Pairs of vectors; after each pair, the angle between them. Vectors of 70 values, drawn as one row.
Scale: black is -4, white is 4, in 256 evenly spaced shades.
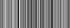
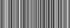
partly aligned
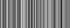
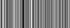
partly opposed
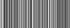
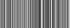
orthogonal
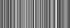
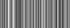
orthogonal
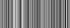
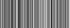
partly aligned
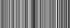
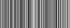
nearly opposite
